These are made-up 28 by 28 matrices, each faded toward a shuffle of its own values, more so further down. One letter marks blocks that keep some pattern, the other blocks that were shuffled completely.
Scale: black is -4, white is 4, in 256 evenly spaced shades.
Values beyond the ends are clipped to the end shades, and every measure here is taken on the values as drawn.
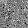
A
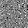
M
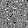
M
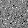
A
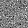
A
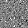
M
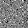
M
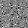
M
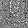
M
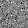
A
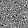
A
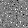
A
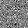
M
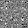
M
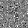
M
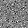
A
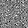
M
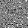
M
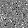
A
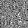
M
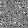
M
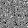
A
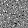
A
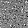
A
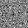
M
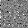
M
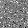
A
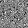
A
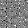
M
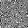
M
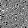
M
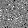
A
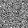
M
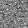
M
